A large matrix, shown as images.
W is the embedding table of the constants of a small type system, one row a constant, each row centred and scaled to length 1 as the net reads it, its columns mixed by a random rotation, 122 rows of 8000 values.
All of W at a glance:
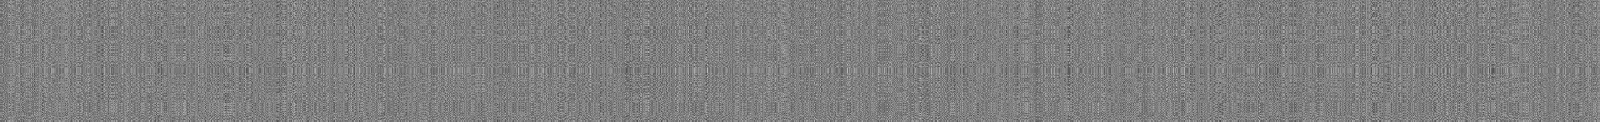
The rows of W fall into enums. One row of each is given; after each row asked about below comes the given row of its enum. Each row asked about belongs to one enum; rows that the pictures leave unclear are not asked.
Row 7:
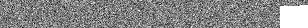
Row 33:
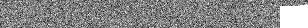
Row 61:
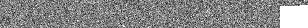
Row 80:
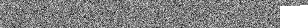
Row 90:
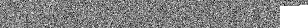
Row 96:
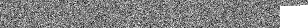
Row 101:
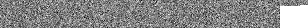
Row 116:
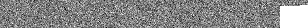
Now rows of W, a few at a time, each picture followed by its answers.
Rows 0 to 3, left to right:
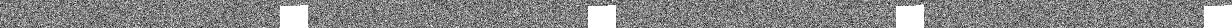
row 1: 61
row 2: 33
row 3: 96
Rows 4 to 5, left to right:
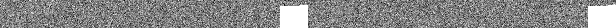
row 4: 90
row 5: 33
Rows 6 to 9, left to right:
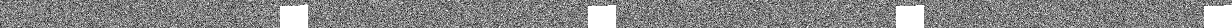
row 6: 33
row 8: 7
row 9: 116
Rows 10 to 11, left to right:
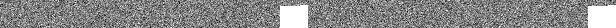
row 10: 96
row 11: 7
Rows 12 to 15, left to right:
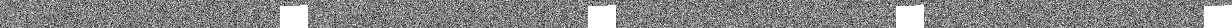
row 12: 90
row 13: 90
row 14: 33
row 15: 96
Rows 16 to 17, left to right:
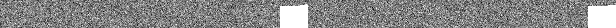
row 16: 33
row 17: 116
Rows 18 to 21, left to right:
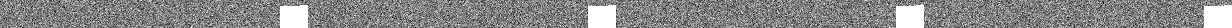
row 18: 7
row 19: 101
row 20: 33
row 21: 96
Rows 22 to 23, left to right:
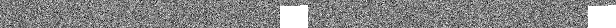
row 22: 101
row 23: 96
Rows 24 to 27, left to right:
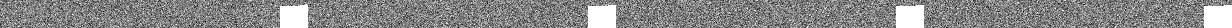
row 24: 33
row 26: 7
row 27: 7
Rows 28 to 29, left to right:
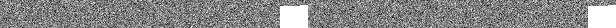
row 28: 7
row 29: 80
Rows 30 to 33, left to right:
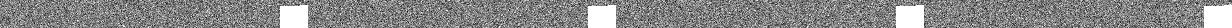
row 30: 61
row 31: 7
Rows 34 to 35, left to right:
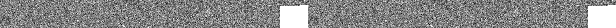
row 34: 61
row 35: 61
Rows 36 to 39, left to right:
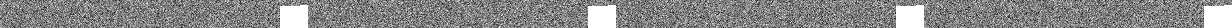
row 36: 80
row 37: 7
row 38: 101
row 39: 80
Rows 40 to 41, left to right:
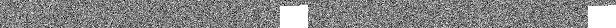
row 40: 90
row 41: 96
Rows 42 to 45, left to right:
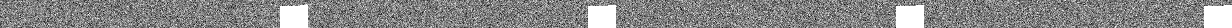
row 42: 33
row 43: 80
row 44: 116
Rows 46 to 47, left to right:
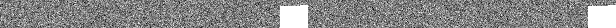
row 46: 96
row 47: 116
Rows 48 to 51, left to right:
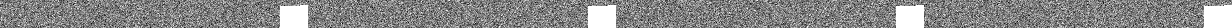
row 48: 96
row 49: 7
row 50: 7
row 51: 96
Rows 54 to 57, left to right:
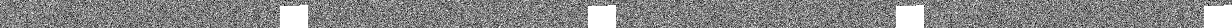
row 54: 90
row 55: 7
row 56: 96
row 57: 90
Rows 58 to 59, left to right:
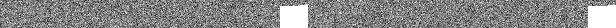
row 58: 33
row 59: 90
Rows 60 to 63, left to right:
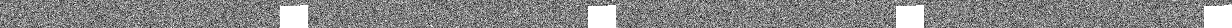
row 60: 96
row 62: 80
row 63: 33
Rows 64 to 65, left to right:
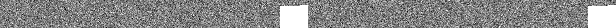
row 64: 116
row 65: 7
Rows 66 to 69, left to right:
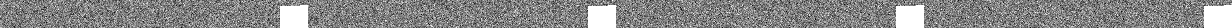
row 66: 80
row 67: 61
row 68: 116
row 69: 116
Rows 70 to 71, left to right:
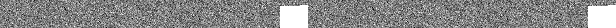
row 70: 116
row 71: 116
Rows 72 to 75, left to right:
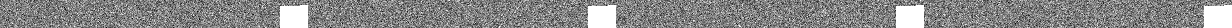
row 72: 116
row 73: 7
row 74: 61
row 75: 96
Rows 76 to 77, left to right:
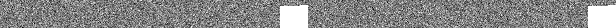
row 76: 7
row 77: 116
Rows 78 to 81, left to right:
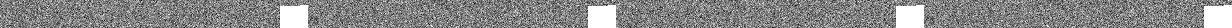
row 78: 101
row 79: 61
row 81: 61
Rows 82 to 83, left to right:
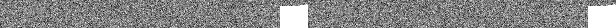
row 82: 33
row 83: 33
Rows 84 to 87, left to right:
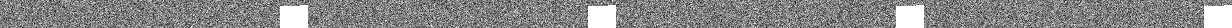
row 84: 7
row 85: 61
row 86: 96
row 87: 101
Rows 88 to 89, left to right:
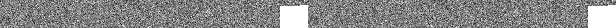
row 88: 61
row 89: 61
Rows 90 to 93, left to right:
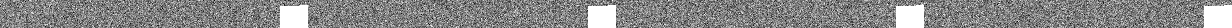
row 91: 61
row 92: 33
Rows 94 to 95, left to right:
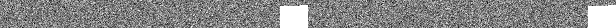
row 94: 7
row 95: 96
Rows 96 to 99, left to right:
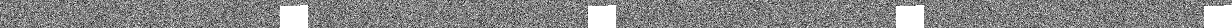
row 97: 101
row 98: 7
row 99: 116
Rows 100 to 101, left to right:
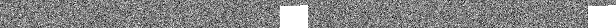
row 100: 96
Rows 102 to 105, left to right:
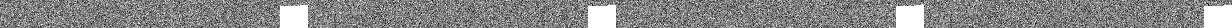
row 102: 96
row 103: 90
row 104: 33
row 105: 90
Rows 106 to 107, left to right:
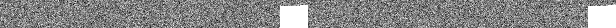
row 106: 96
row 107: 33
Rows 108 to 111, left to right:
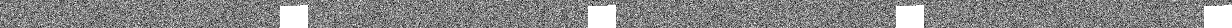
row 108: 96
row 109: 90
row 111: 33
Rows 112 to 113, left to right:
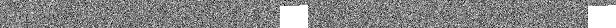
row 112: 90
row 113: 101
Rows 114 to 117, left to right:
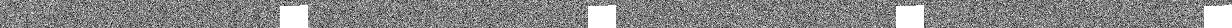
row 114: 90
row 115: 80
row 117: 33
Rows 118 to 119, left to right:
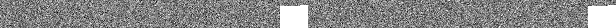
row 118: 101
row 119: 7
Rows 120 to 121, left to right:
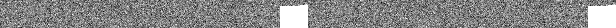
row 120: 33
